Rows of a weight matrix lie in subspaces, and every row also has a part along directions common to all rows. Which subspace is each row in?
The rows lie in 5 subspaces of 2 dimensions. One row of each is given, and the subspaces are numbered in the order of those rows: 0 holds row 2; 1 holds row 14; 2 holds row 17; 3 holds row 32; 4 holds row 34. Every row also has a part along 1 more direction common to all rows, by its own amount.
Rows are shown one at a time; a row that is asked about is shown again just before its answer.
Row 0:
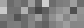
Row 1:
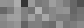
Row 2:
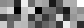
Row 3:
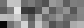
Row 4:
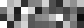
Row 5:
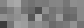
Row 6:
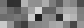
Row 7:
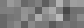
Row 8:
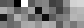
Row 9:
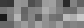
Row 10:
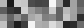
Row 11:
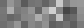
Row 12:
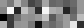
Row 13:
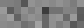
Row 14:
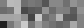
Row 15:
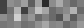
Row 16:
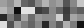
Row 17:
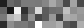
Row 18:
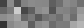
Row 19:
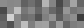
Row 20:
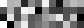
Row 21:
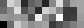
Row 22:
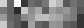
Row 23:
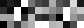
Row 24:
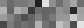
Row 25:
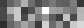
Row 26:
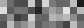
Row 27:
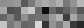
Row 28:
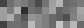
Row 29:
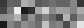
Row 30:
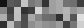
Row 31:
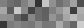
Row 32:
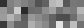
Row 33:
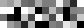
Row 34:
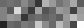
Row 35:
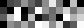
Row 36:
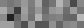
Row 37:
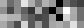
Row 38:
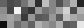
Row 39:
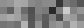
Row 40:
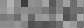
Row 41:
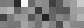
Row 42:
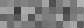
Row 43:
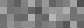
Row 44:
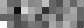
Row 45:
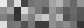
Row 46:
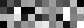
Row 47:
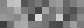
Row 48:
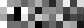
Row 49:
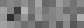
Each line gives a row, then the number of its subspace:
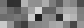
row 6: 1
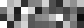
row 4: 3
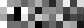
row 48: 2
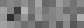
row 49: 3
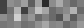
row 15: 4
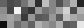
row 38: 4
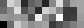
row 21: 1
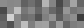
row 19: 3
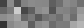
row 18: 0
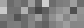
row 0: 4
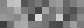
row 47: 1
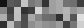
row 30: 3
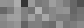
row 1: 0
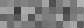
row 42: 0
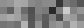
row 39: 1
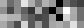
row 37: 1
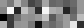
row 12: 2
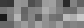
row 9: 2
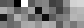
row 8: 0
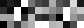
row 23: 0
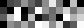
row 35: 2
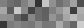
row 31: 4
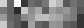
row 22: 0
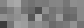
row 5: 1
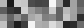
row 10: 0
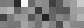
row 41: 0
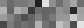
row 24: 4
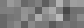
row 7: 1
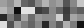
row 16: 2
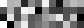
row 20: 3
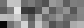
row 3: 1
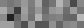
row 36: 3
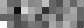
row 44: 1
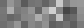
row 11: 1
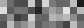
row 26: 4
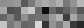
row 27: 2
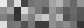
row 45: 0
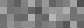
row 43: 4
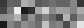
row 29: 2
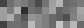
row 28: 3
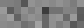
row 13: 2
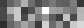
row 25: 2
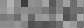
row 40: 0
